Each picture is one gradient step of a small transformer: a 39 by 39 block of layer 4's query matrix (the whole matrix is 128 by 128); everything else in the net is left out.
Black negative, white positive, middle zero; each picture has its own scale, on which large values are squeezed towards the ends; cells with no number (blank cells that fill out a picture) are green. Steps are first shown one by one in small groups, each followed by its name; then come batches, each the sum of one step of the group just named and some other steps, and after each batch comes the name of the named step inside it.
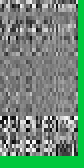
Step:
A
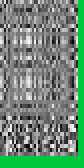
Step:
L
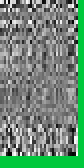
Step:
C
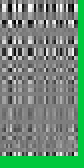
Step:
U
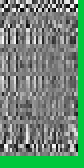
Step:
L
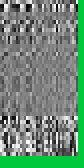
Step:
A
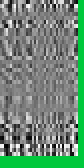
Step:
U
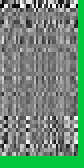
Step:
A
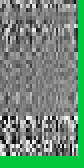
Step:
A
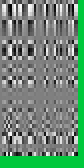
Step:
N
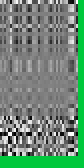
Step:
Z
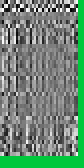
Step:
N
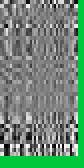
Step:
N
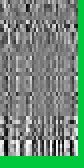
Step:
Z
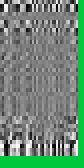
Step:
N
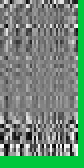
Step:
Z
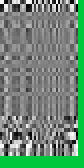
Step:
Z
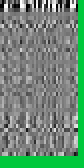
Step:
N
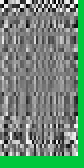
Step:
Z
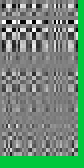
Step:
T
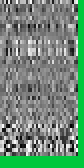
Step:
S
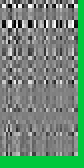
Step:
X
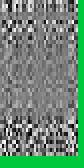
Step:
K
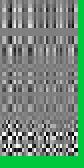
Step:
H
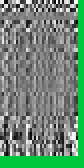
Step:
K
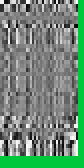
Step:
T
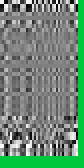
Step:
T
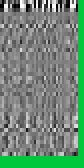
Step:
T
